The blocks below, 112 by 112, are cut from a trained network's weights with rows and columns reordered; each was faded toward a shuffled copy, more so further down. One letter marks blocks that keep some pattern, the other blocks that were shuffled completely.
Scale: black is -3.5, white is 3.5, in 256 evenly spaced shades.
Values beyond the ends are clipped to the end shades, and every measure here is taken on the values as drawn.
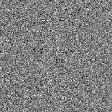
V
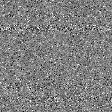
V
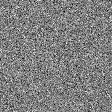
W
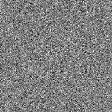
V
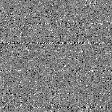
V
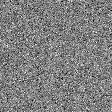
W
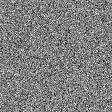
W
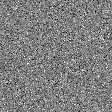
W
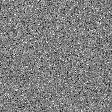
W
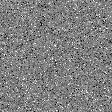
W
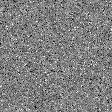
W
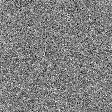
W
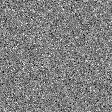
W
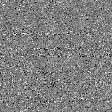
V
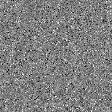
V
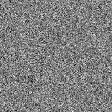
V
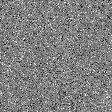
W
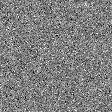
W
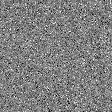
W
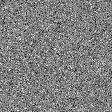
W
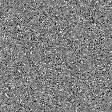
W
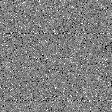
V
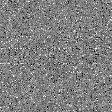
V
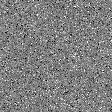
W
